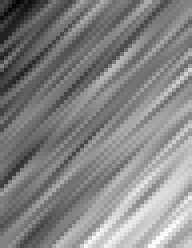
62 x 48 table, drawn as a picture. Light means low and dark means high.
Overall the values sit about 50% of the way up the scale. The top left is the ninth with the highest average. The field climbs toward the top left. The ninth with the lowest average is the bottom right. No row or column stands out. There are no lone odd cells. The grain runs diagonally up to the right.
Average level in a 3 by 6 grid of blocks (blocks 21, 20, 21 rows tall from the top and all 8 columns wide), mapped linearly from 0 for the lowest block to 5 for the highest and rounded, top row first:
543332
433221
332100
